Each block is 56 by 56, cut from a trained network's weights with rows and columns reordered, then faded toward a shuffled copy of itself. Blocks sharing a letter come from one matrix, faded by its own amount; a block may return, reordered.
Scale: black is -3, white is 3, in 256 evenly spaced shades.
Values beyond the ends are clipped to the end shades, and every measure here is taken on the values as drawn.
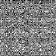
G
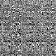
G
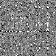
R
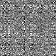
G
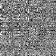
G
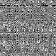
G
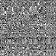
G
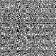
G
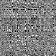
G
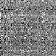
G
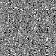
R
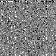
R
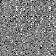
R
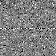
R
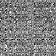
G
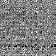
G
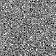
R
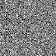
R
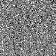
R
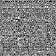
G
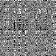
G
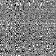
G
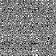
G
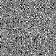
R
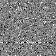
R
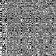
G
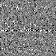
R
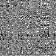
G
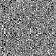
R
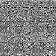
G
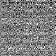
G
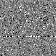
R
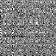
G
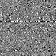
R
